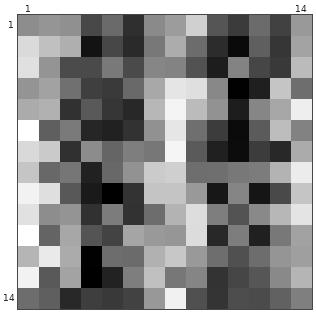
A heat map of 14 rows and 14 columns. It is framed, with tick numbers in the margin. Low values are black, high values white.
No overall slope runs across the table. There is no seam. No row or column stands out. Stripes running up and down repeat 2 times from left to right.
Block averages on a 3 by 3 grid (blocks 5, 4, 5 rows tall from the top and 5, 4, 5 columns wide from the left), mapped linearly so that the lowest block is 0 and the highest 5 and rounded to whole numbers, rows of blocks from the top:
240 | 250 | 251
